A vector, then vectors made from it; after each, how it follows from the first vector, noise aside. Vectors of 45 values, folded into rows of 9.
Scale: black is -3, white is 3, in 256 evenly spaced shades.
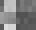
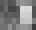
wrapped around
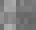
shrunk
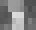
wrapped around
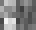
wrapped around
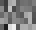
sign-scrambled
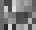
sign-scrambled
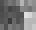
wrapped around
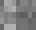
shrunk
